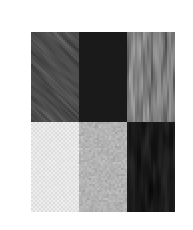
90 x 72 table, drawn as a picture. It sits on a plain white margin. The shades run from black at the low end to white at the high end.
The table splits into 2 rows of 3 panels. Panel 1,1: low, slanting down to the right, faint in contrast. Panel 1,2: very low, flat. Panel 1,3: middling, streaked downward. Panel 2,1: very high, checkered, faint in contrast. Panel 2,2: high, fine-grained, faint in contrast. Panel 2,3: very low, streaked downward, faint in contrast.
